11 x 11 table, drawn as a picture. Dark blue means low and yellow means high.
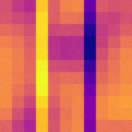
The bottom middle is the calmest part. Columns 4 and 8 differ from the columns beside them. The top right is the ninth with the lowest average. The ninth with the highest average is the middle left.
